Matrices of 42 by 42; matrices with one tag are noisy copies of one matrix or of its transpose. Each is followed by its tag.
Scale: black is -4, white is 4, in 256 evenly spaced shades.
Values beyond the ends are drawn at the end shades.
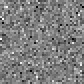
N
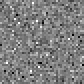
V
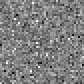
V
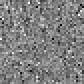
N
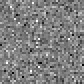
V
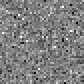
V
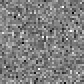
V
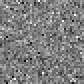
N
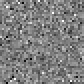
N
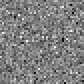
V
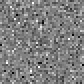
V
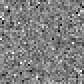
N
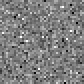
V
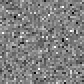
V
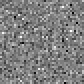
V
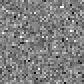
V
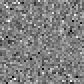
N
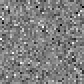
N
